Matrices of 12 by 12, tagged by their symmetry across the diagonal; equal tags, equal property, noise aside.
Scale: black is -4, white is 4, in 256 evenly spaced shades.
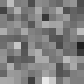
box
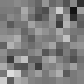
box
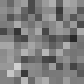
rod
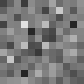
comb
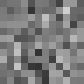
rod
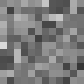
comb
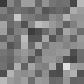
comb
